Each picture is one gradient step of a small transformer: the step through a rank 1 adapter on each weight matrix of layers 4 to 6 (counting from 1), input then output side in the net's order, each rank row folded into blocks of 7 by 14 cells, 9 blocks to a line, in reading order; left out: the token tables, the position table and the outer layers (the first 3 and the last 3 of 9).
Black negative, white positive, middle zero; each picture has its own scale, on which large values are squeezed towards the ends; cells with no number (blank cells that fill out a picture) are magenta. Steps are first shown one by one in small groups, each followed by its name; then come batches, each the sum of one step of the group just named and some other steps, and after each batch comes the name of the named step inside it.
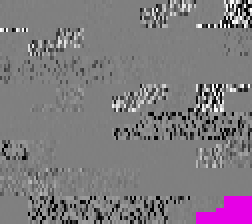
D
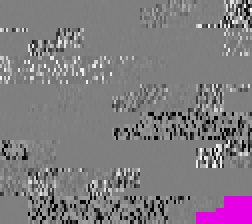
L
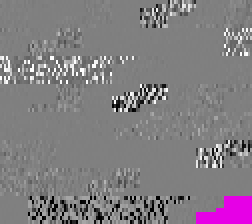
L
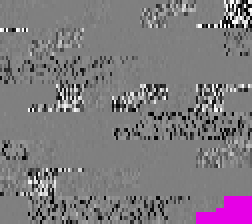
D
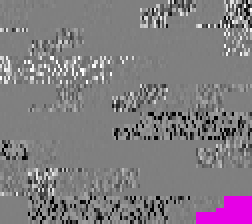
L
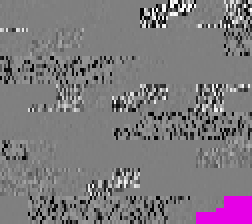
D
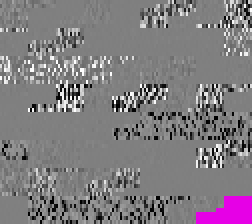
L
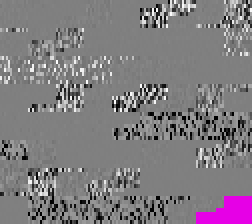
L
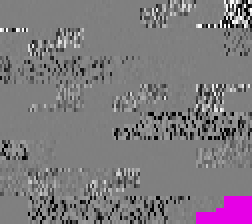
D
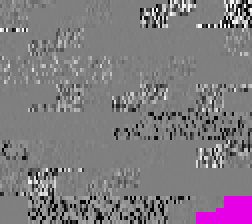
D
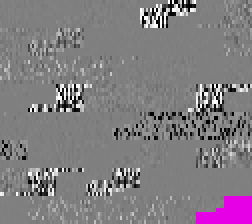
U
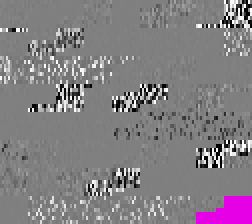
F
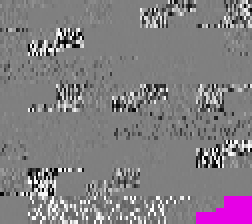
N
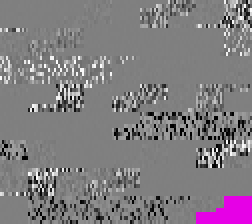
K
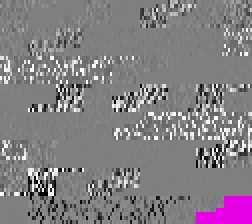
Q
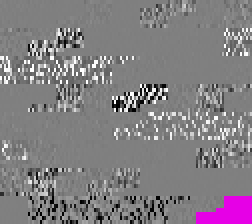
N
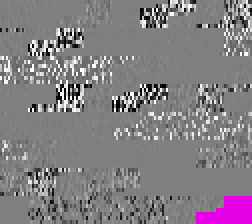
Q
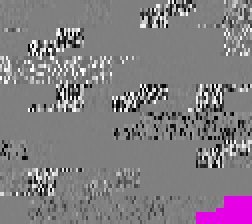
K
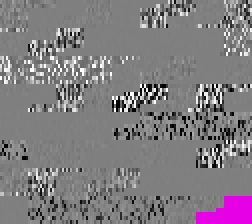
K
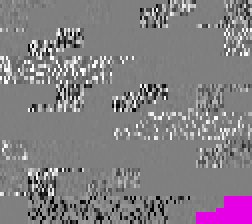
Q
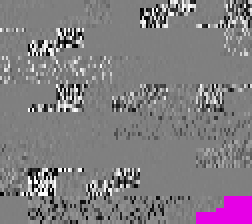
N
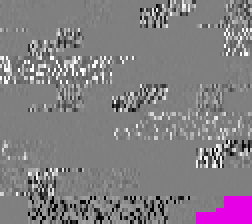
U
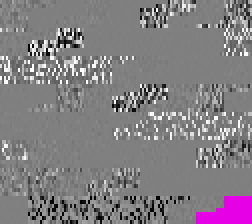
N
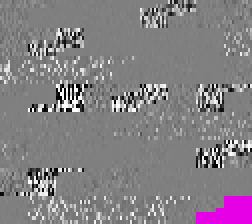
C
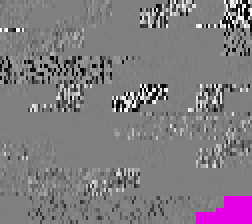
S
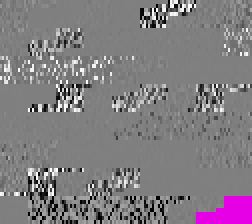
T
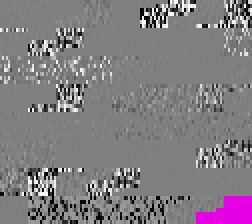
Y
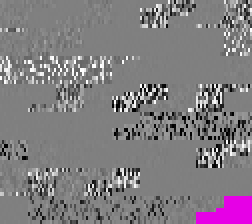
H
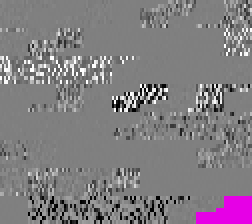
H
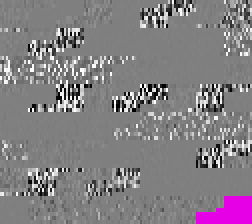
S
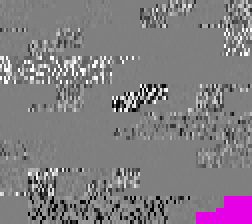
H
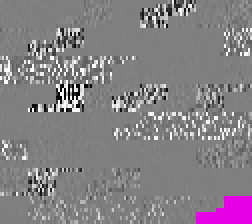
C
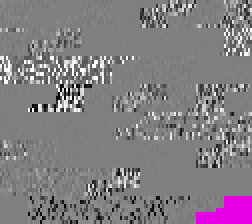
H
